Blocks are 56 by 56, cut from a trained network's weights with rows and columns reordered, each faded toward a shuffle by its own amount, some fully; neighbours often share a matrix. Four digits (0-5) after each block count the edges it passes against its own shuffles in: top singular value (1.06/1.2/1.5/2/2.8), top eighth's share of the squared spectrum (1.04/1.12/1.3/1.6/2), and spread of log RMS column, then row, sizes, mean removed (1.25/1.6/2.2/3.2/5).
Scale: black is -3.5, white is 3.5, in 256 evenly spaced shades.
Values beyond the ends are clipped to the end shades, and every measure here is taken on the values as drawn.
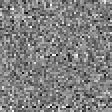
3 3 0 2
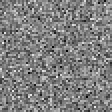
0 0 0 0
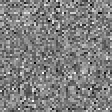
3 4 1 2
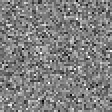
1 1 0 0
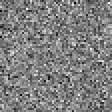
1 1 0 0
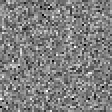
0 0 0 0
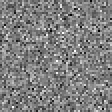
0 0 0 0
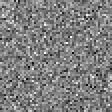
0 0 0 0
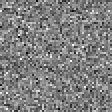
0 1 0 0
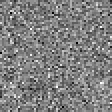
2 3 2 0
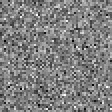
1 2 0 0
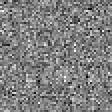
2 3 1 1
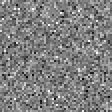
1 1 0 0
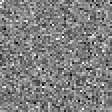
2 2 1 1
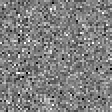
2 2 1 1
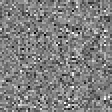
3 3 2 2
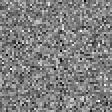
2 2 1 1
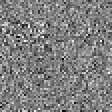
3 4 1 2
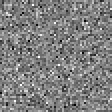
1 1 0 0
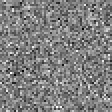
2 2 0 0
